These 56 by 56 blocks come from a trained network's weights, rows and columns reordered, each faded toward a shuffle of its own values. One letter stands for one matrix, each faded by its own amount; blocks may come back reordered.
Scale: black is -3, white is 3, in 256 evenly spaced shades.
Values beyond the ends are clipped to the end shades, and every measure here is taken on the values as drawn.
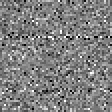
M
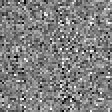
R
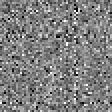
M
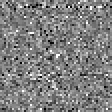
M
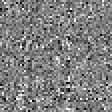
M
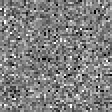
R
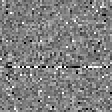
M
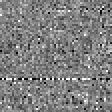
M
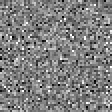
R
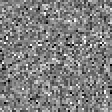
R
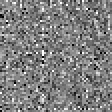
R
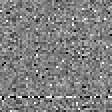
M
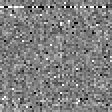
M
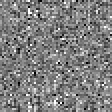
R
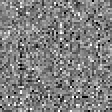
M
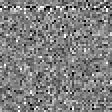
M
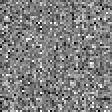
R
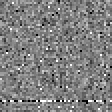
M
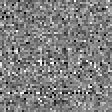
M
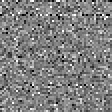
M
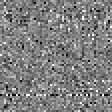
M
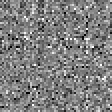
M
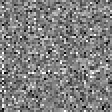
R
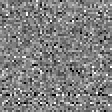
M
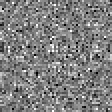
R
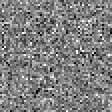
R
